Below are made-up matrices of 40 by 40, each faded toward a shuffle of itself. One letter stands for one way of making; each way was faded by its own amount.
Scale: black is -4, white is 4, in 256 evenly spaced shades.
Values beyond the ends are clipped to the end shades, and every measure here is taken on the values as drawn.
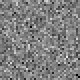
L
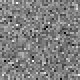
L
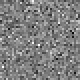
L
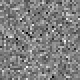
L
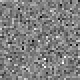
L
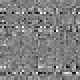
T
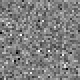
L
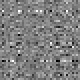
T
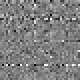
T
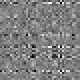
T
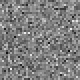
L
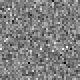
L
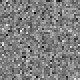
L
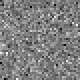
L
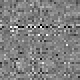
T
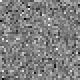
L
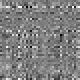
T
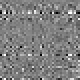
T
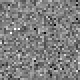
L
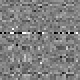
T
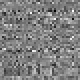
T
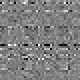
T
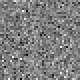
L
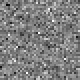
L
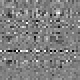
T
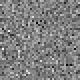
L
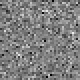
L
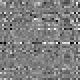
T
